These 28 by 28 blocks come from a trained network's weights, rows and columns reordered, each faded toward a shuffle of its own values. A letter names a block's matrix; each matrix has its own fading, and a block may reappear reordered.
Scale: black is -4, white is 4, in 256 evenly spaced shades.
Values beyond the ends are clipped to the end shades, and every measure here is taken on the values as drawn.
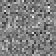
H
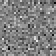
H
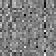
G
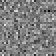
H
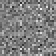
G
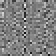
G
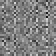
G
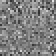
G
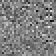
H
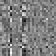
G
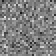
H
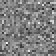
H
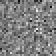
H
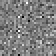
H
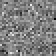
H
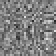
G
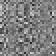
G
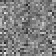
G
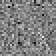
H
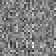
G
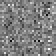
H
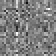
G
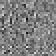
G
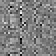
G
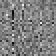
G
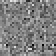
H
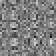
G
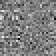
H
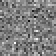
H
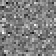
H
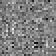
H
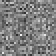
G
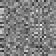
G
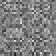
G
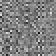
G
